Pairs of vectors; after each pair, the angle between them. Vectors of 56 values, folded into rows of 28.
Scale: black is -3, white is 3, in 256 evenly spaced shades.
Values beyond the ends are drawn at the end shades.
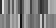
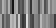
partly aligned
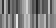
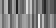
partly aligned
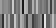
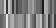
orthogonal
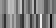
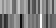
partly aligned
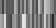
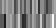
nearly opposite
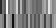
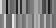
nearly opposite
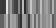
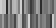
nearly opposite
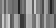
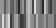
nearly parallel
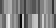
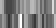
nearly opposite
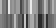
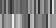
orthogonal
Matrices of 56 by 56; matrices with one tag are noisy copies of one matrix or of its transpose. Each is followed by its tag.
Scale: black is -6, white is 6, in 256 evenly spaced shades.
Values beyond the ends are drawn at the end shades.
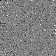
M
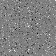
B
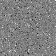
B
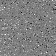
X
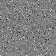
B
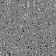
X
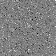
B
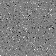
B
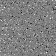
X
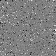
M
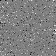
M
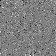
M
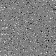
X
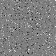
B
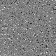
X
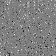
X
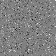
B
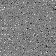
X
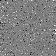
M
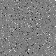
B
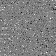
X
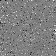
M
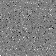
B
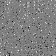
X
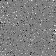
M
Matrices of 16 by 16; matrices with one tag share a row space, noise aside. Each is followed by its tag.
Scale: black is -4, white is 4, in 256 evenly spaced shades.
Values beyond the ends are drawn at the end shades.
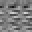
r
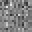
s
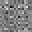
s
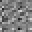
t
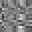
t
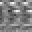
r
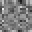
t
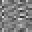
t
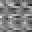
r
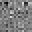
s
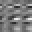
r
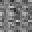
r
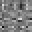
t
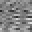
r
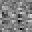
t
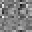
t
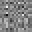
s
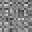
s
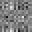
s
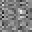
t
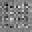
s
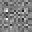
s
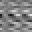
r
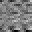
r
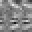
r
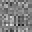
s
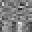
t
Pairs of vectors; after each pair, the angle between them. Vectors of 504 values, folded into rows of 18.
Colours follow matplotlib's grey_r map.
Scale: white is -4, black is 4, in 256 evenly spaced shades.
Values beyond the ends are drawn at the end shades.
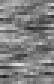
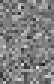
orthogonal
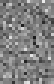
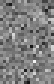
partly opposed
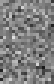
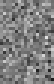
orthogonal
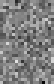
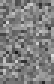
partly aligned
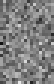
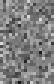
nearly opposite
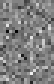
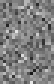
nearly opposite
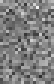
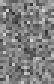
partly aligned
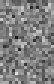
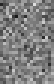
orthogonal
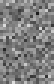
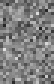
nearly opposite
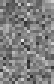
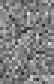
orthogonal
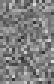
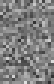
nearly parallel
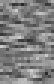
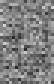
partly opposed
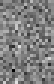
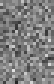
nearly opposite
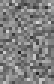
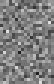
nearly parallel
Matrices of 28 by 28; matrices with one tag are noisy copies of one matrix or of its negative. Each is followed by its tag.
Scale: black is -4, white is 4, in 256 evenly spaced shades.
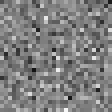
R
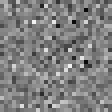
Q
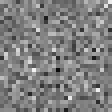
R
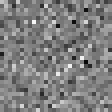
Q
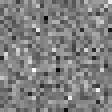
R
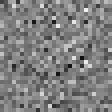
Q
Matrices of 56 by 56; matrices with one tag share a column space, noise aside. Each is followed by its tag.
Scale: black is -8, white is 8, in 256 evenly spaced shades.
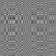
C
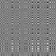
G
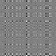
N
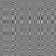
C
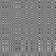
G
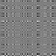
N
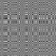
C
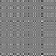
N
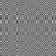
C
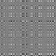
N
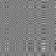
G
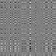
G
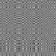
G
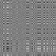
G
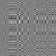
C
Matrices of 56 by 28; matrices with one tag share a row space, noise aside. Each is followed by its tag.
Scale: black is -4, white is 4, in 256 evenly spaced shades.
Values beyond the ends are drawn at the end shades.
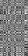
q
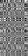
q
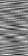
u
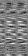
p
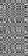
q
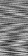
u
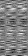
p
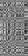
q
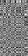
q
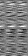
p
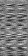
p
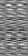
p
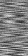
u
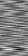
u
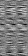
p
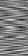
u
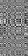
q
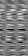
p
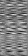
p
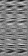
p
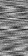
u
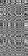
q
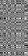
q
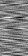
u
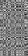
q
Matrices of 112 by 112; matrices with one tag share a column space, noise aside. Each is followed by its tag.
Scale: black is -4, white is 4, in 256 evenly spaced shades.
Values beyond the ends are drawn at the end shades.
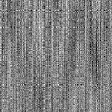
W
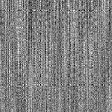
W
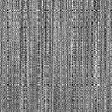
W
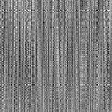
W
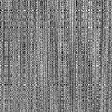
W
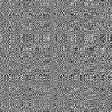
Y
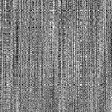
W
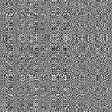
Y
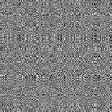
Y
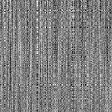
W
